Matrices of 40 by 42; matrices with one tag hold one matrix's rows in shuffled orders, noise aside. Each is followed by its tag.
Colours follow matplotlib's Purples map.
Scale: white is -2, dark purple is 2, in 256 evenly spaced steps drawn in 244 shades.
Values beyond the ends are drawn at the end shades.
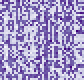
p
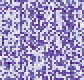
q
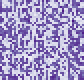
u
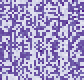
u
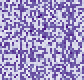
q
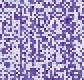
q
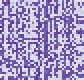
p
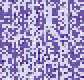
u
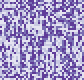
q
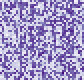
q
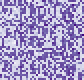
q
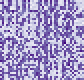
p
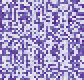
u
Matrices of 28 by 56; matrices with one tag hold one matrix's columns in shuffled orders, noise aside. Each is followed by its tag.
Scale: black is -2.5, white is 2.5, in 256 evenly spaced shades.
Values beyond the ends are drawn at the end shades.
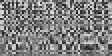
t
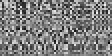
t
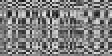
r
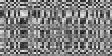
r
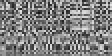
t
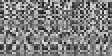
t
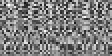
t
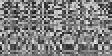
t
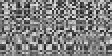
t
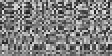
t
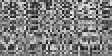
t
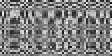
r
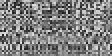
t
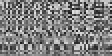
t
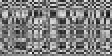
r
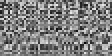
t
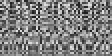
t
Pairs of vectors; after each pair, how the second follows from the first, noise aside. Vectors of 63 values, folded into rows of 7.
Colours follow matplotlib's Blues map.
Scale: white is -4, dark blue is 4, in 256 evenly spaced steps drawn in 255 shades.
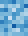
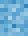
shrunk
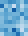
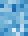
sign-scrambled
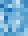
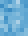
shrunk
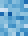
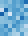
sign-scrambled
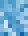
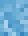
shrunk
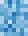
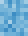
shrunk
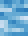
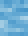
shrunk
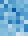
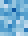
sign-scrambled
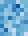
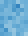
shrunk
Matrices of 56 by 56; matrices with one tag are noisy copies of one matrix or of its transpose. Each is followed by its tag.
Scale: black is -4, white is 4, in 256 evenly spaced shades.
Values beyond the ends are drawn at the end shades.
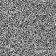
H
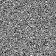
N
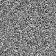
N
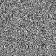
N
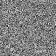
H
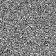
N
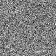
H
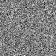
H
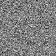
N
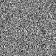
N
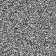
N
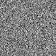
N
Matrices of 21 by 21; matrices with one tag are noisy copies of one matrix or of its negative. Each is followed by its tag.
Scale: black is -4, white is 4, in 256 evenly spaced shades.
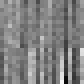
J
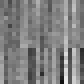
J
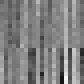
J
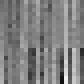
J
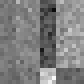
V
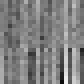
J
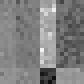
V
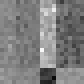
V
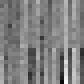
J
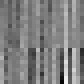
J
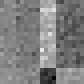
V
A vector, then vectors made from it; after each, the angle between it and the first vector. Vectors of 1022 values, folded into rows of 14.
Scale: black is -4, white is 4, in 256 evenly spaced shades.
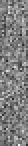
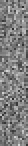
nearly parallel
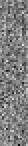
nearly opposite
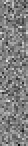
partly opposed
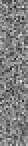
partly opposed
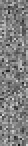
nearly opposite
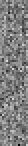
nearly opposite
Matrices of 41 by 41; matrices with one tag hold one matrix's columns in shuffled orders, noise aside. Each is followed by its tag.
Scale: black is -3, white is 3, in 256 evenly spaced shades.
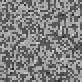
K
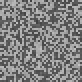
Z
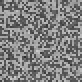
Z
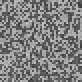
K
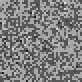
Z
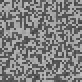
K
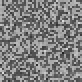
Z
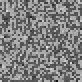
K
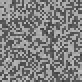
Z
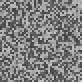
Z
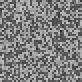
Z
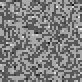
K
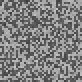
Z
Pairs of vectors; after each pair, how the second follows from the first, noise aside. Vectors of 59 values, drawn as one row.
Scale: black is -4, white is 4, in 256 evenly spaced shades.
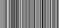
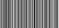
wrapped around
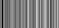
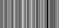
wrapped around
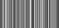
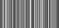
copied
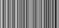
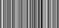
wrapped around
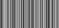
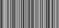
copied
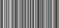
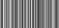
copied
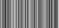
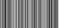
copied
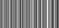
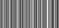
copied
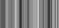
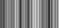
copied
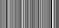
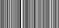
wrapped around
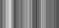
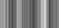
wrapped around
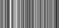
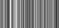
copied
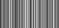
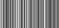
wrapped around
